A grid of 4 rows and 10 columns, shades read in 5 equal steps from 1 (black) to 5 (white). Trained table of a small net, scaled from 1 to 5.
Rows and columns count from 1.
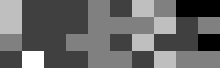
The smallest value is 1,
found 3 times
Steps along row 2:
down same same up same same up down up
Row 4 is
2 5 2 2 3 3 2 4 3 3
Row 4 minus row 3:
-1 3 0 -1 0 1 -2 2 1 2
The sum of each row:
24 28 24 29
